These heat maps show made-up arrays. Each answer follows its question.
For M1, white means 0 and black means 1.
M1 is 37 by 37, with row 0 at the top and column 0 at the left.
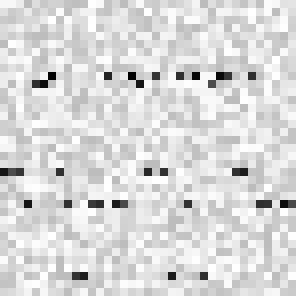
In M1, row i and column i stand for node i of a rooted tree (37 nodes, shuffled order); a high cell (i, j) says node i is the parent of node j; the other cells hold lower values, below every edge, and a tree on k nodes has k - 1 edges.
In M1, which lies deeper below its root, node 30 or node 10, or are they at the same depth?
node 30
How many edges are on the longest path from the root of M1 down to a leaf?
2
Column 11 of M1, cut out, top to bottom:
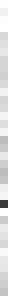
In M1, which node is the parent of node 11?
25
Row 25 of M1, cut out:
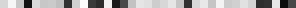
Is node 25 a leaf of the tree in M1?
no
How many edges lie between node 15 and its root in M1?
2
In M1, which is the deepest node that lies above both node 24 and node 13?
9
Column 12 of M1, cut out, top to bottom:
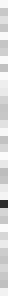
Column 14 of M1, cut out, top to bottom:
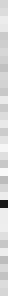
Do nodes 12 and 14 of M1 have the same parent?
yes
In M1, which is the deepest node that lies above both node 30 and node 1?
21
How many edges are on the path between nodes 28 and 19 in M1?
2
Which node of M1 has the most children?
25
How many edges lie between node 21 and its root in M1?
1
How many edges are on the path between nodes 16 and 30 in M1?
4
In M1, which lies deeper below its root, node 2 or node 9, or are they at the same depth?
node 2
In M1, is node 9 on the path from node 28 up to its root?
yes
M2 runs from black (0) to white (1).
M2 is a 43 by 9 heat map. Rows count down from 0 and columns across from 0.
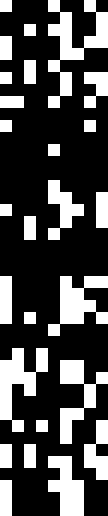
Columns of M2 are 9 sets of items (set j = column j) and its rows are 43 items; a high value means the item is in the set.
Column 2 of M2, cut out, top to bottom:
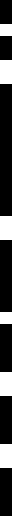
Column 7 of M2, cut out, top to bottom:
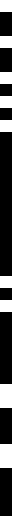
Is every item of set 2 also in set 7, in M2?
no
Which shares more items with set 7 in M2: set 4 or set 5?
set 5
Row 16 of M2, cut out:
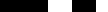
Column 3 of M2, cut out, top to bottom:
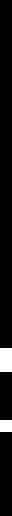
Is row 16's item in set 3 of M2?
no
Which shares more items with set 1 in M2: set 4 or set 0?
set 0
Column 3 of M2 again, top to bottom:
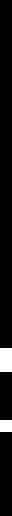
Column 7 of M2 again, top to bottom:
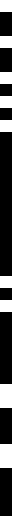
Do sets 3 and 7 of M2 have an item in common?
no
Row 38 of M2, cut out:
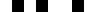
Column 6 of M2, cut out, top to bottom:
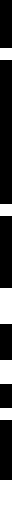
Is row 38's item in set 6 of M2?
no
